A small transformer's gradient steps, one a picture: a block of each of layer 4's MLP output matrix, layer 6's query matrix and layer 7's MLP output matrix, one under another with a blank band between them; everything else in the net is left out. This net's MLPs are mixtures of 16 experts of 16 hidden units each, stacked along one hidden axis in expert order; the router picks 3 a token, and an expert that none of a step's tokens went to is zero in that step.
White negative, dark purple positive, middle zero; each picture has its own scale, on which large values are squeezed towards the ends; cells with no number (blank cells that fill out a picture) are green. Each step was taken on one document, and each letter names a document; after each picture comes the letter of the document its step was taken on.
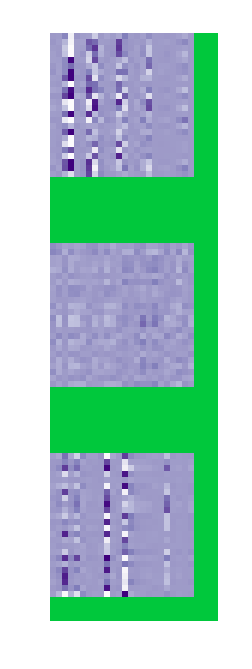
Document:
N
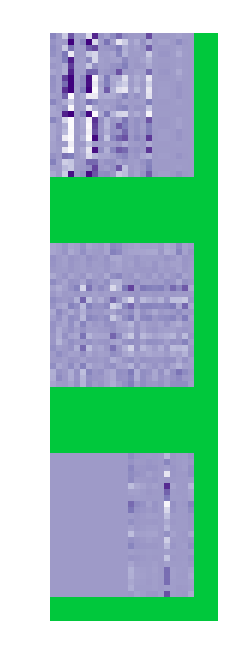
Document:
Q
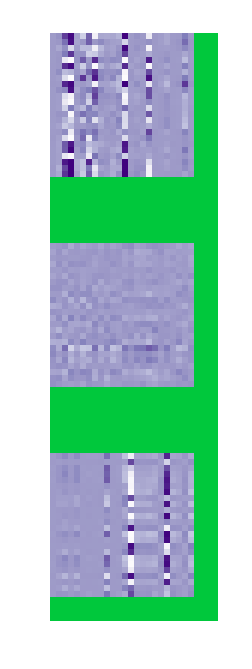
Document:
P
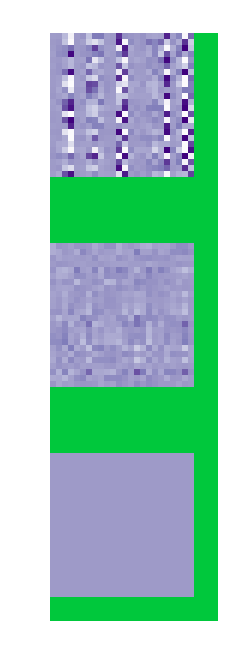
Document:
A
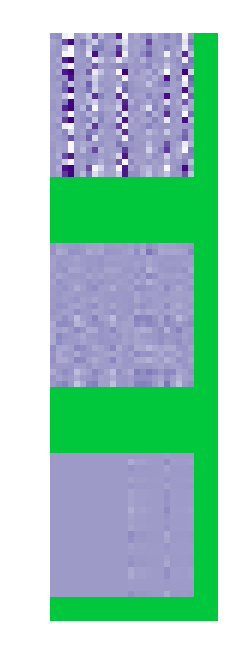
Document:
A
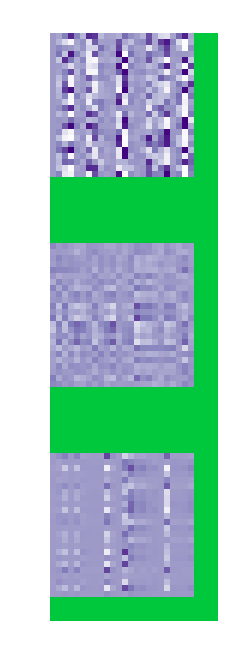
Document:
A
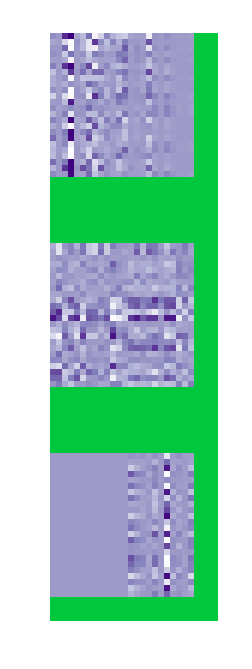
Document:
Q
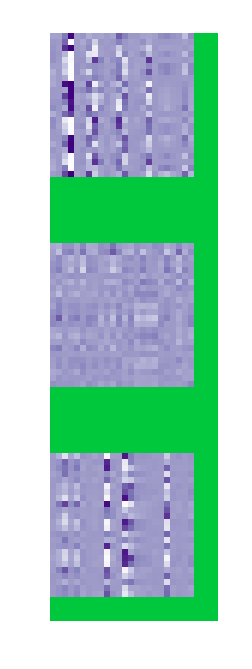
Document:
N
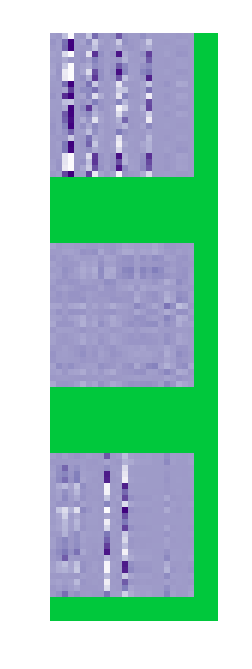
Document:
N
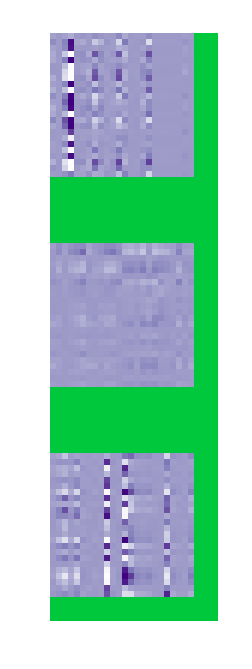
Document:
N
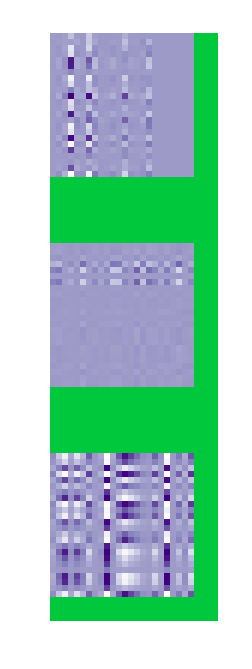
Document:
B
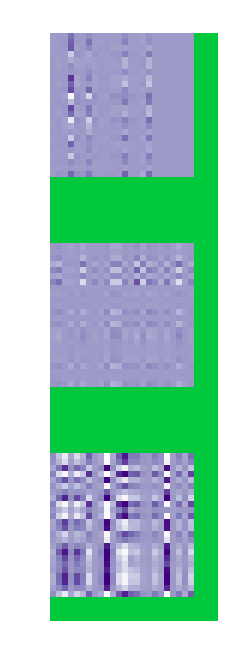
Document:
B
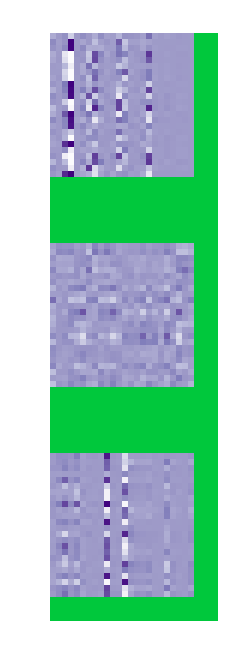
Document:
N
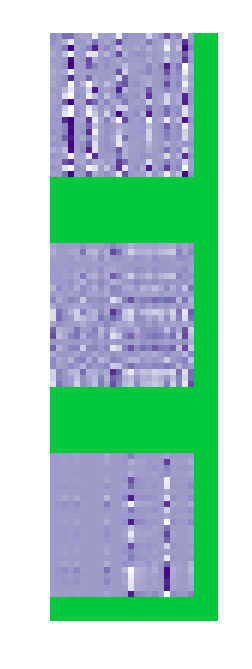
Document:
Q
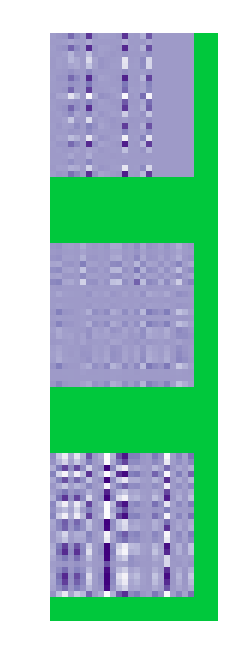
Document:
B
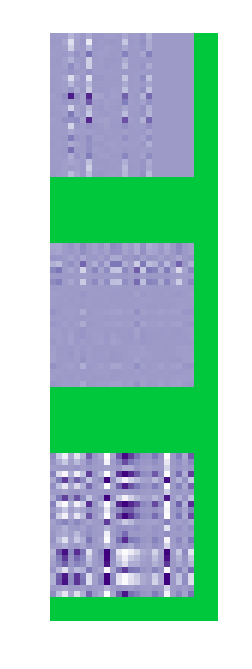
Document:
B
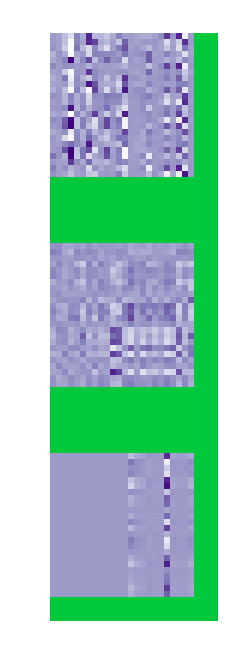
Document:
Q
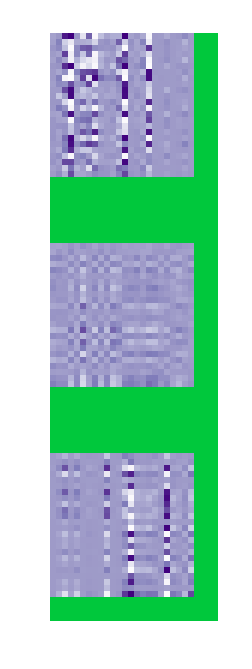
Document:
P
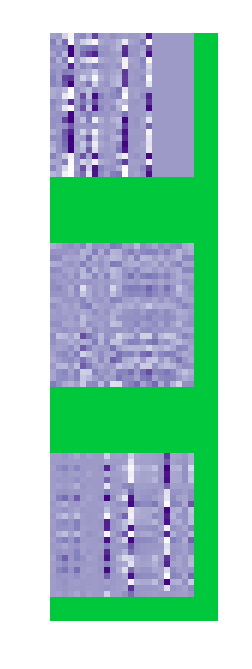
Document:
P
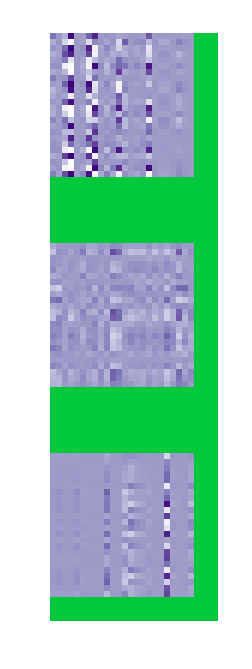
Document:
Q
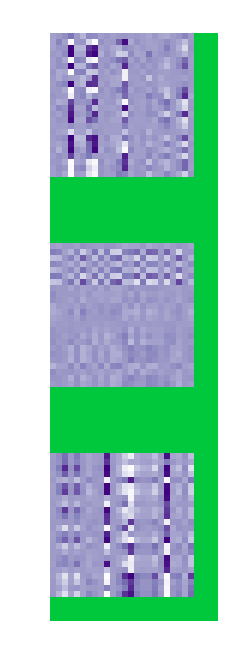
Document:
P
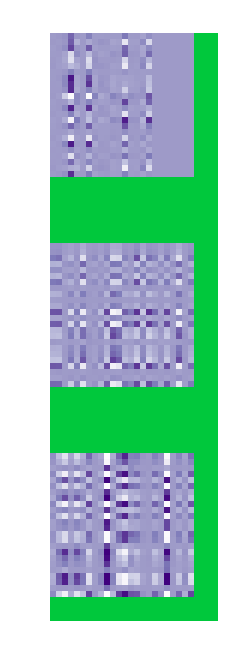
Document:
B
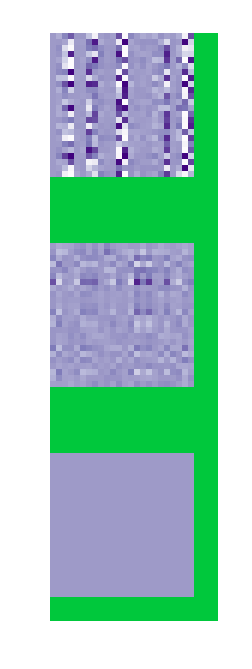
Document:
A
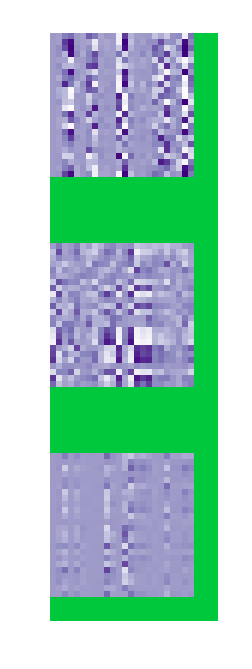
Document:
A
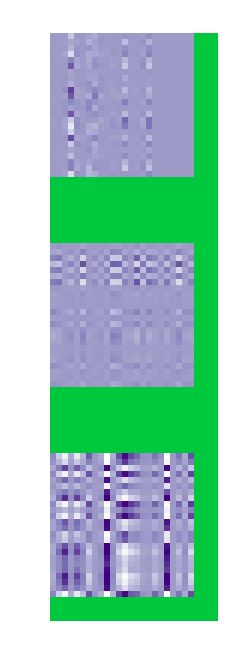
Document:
B
